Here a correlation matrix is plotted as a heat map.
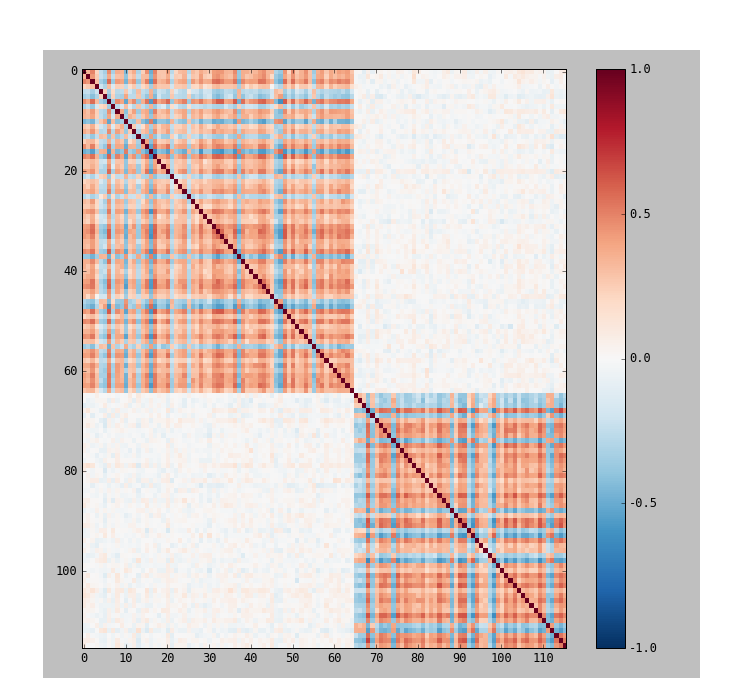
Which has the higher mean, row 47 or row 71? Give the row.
71
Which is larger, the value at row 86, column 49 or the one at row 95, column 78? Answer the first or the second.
the second
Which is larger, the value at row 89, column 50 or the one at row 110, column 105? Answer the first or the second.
the second
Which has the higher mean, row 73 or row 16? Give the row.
73
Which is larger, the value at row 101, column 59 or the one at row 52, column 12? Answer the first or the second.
the second
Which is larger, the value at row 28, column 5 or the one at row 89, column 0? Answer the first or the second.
the second
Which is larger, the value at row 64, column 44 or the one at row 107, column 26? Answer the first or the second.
the first
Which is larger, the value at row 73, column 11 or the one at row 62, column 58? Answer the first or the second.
the second
